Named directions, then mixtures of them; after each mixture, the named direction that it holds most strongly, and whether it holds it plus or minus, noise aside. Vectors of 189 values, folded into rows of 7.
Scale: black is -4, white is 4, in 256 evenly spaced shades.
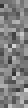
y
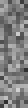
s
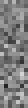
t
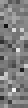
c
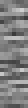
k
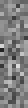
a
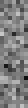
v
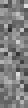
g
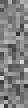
s, minus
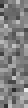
y, plus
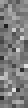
c, plus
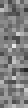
y, plus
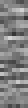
k, plus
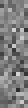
y, plus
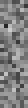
g, minus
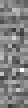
y, minus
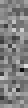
c, plus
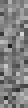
s, minus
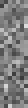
t, minus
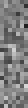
s, plus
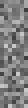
y, plus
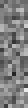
y, plus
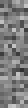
y, plus
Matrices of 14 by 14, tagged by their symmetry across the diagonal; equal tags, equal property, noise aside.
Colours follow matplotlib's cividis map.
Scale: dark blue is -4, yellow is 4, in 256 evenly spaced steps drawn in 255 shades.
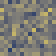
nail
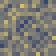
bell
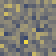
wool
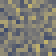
nail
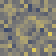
bell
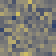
nail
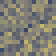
bell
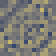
bell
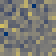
bell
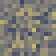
nail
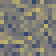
wool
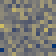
wool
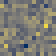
nail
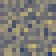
nail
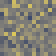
wool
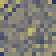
bell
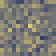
wool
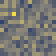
bell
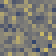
nail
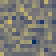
wool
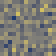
nail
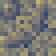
bell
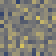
wool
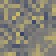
bell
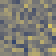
wool
